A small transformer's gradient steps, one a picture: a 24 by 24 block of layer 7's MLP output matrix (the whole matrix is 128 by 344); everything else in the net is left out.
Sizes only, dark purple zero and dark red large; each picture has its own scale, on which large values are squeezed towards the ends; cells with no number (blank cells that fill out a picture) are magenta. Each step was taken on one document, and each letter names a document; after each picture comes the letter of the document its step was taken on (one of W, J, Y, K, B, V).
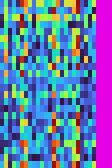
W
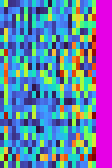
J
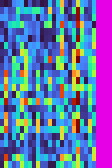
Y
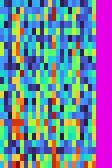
W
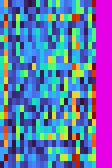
J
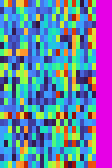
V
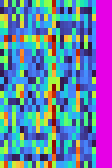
W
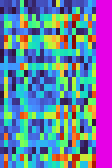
V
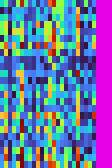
W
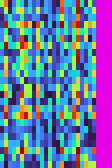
Y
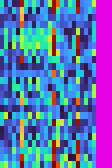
W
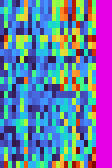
V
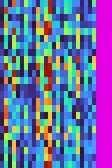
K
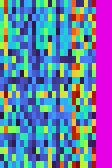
J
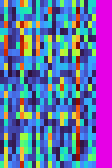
Y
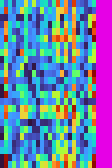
V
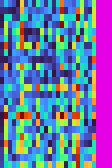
Y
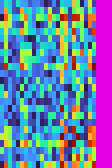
V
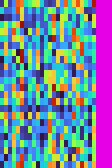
W
